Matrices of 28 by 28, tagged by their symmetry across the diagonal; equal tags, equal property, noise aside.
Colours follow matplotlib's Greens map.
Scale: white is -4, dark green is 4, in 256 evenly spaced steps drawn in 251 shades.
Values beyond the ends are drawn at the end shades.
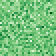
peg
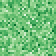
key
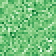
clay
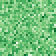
key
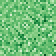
clay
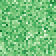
peg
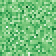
key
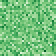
key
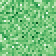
clay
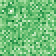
clay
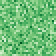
peg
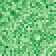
clay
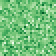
key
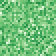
clay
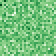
clay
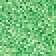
key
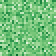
key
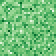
clay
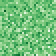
peg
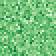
key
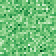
peg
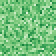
peg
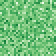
peg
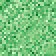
clay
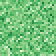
peg
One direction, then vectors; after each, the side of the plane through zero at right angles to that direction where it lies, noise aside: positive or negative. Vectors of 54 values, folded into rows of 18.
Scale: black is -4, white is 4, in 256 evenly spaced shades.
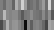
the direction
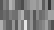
negative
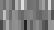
positive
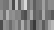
positive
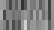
negative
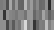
negative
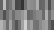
negative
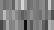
positive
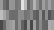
positive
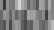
positive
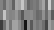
positive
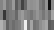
negative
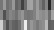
negative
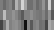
positive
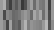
negative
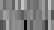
positive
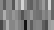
positive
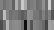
positive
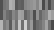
negative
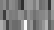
negative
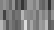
negative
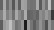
positive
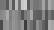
positive
